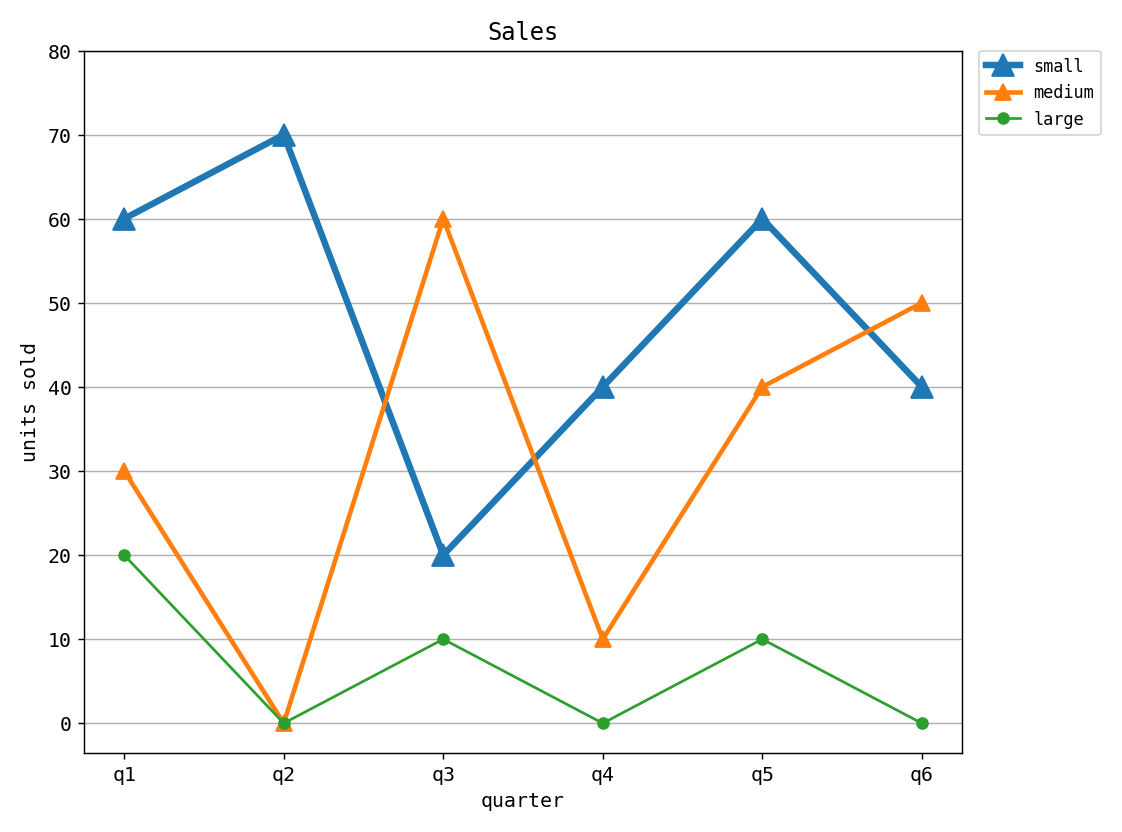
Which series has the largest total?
small
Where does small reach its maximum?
q2
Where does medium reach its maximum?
q3
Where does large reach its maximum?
q1
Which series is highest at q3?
medium
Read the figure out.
Title: Sales
x-axis: quarter, ticks q1 q2 q3 q4 q5 q6
y-axis: units sold, ticks 0 10 20 30 40 50 60 70 80
Legend: small, medium, large
Values:
small: 60 70 20 40 60 40
medium: 30 0 60 10 40 50
large: 20 0 10 0 10 0
